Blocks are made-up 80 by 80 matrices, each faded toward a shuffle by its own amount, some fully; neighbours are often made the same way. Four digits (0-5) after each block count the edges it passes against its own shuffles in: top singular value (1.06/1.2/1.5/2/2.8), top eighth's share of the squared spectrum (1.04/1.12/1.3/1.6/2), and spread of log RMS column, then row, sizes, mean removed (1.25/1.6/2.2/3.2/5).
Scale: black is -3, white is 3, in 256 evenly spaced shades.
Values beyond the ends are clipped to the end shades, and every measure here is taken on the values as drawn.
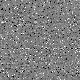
3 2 0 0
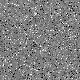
2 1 0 0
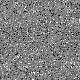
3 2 0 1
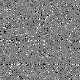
4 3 1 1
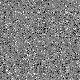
3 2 0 1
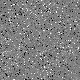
0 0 0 0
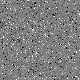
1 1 0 0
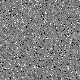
1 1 0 0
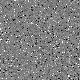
1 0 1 0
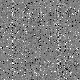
3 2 1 0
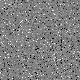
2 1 0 0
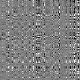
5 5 4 3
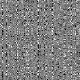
4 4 3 2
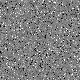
0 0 0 0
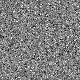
0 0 0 0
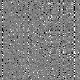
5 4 3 1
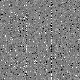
4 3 2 0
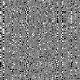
4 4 3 2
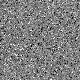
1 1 0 0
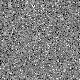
2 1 0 0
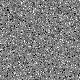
1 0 0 0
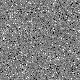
0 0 0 0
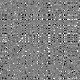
5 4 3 3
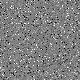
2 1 0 1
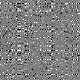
5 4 2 3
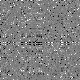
4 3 1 2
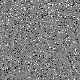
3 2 0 0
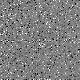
3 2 0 1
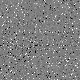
2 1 0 0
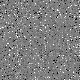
3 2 1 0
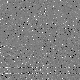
3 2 0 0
